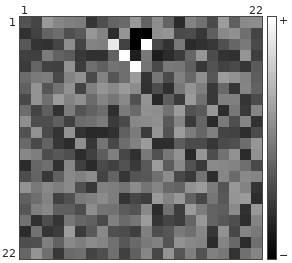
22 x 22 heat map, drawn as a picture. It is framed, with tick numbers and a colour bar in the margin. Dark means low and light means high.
The halves do not mirror each other. The grain is fine, like static. No overall slope runs across the table. No regular stripes run through it. In the top middle lies a patch that is rougher than the rest. No seam splits the table. Values change most from cell to cell in the top middle.
